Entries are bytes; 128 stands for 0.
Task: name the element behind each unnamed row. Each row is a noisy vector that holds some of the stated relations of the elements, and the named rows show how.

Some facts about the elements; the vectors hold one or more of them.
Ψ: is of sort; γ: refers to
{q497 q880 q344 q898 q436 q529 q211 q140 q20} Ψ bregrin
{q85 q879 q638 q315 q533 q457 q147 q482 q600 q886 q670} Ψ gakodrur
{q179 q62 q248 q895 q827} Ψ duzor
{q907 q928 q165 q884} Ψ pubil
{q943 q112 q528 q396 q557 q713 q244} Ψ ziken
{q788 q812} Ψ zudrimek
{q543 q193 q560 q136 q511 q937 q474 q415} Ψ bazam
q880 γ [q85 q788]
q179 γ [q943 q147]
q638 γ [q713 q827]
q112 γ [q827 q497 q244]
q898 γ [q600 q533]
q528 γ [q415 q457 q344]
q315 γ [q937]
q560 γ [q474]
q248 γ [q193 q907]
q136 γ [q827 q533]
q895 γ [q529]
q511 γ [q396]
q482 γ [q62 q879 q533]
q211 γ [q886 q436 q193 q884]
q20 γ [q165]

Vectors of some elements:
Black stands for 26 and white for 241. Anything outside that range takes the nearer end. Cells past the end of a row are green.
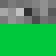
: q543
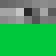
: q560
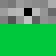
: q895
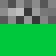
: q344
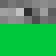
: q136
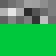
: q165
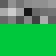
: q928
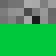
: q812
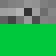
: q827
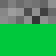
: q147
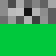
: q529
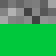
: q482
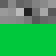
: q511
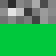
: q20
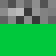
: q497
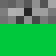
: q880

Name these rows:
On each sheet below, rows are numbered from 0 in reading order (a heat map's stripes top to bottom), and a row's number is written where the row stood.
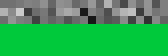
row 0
q193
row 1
q396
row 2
q436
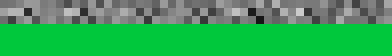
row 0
q248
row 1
q898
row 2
q670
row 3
q85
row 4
q112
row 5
q415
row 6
q315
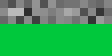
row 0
q140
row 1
q886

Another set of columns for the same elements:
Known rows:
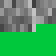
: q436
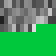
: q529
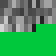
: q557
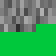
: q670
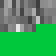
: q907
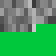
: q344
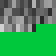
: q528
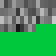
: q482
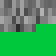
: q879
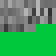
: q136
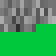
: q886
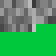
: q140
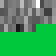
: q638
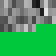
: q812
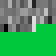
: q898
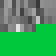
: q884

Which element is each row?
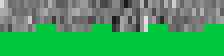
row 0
q937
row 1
q474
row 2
q20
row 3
q193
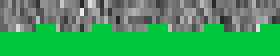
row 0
q928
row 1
q248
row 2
q560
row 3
q179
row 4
q880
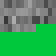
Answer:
q511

